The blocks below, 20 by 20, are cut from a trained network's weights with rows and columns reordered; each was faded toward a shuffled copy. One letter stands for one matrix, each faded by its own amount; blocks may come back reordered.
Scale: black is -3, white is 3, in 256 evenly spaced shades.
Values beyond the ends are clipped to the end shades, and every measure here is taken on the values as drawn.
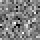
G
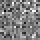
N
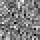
G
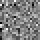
N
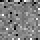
G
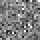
G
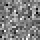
G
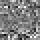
N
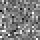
G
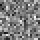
G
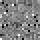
G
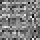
N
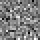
G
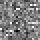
G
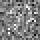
G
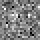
G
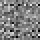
N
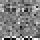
N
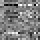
N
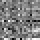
N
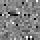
G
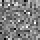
G
